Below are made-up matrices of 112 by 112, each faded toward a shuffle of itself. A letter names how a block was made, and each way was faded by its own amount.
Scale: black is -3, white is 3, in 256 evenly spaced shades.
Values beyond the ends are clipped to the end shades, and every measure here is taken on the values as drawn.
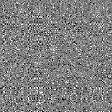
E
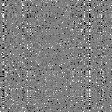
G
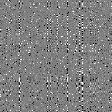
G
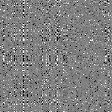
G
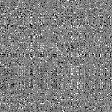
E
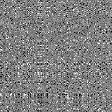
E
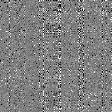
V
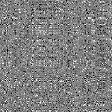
E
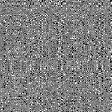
E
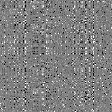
G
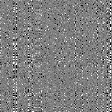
V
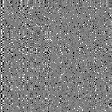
G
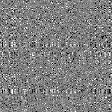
E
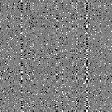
G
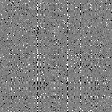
G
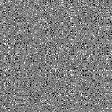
E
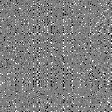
G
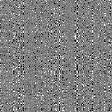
V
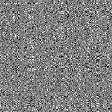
E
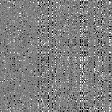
V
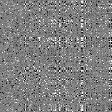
G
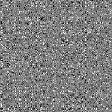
E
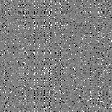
G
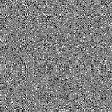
E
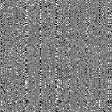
V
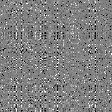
G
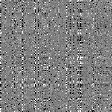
V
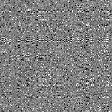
E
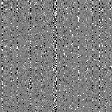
V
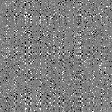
G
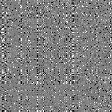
G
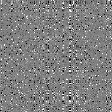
G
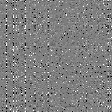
G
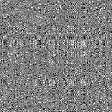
E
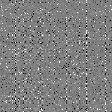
G
